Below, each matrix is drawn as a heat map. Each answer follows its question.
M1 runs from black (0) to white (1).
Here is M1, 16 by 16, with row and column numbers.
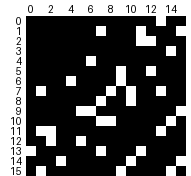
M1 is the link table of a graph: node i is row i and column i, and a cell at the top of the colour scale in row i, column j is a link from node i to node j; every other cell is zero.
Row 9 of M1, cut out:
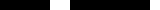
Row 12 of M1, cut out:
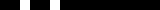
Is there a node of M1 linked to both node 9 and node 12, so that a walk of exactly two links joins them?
yes
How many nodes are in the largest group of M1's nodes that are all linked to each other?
3
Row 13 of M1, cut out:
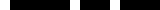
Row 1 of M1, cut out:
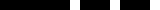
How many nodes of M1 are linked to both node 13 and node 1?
2
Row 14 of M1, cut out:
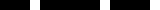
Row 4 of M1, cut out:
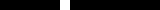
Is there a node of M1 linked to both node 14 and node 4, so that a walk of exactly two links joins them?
no
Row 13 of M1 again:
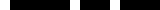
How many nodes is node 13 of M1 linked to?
3
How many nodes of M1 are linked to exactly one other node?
3
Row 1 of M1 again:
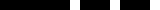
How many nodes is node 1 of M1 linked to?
3
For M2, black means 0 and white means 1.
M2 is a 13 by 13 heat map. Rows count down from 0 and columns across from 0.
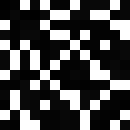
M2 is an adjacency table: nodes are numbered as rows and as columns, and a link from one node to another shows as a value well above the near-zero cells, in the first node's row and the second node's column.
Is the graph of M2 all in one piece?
yes
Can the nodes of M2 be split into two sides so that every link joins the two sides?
no
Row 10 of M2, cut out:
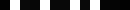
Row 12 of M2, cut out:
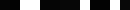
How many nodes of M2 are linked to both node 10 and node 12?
0
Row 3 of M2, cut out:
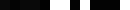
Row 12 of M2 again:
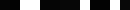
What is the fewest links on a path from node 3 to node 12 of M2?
1
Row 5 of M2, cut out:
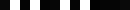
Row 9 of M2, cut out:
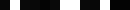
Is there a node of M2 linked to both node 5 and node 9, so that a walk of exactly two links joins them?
yes
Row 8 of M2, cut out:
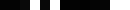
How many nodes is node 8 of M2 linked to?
4
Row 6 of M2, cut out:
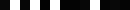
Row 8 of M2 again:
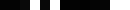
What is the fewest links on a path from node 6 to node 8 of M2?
2
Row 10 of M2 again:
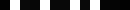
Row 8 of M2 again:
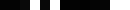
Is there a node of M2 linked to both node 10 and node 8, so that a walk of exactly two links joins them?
no
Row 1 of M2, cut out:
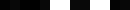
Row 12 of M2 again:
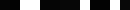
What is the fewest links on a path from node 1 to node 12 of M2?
3
